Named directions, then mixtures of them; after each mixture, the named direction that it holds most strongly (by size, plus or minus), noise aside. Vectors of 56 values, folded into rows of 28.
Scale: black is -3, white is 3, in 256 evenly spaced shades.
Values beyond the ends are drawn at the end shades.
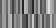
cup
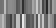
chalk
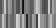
chalk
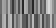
cup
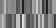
chalk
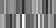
chalk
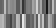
chalk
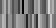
cup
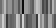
chalk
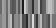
cup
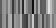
cup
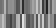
chalk
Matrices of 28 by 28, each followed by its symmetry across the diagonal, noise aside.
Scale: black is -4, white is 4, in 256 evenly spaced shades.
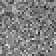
antisymmetric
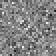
symmetric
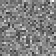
neither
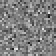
antisymmetric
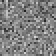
neither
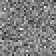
neither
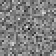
symmetric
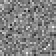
symmetric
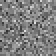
antisymmetric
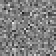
antisymmetric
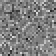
symmetric
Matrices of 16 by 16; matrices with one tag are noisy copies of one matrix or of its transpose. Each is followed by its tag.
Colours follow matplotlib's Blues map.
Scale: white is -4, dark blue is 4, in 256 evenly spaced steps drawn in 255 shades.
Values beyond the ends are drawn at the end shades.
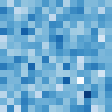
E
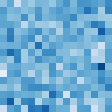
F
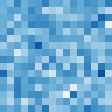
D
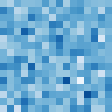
E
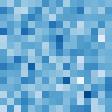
E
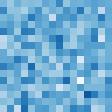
E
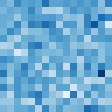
D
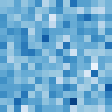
D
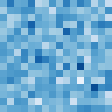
E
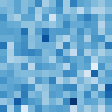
D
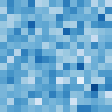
E
